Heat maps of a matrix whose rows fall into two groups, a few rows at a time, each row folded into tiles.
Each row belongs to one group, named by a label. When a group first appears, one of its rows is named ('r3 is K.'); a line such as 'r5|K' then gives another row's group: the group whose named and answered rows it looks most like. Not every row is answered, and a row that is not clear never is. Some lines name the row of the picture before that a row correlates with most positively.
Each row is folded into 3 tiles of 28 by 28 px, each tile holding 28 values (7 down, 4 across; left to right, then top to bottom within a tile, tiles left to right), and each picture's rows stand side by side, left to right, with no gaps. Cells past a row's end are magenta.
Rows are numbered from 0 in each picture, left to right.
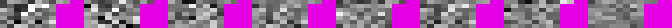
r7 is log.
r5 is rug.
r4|log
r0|rug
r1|rug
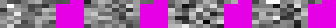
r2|rug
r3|log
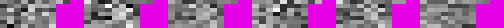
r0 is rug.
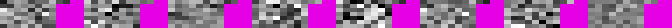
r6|rug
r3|log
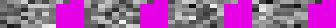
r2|log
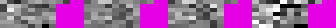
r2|log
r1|log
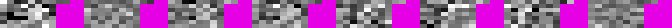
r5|rug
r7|rug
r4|rug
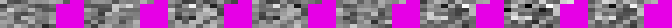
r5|log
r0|rug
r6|log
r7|log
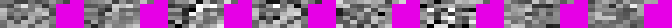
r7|log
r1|rug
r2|rug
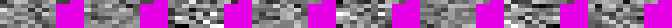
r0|log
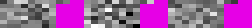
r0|log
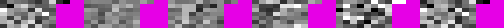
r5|log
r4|log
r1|rug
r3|rug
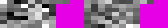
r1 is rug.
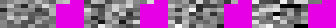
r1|rug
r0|log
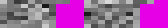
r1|log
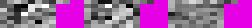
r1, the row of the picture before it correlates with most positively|0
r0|rug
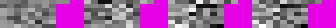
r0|rug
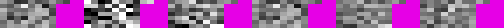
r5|rug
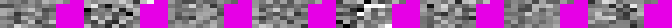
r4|rug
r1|log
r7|log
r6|rug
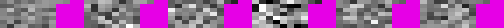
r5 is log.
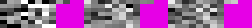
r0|rug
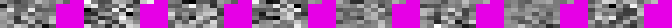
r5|rug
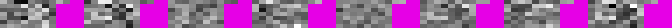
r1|log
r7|log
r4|log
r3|rug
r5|log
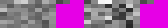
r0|log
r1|log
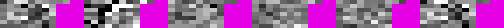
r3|rug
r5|log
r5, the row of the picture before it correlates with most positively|1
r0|log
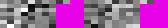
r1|rug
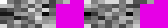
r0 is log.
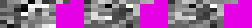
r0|rug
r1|log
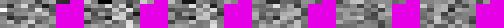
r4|log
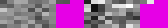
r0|log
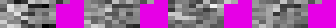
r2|log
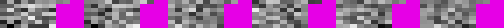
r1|rug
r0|rug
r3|log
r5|rug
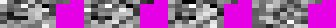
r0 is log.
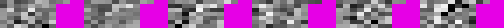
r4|rug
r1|rug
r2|rug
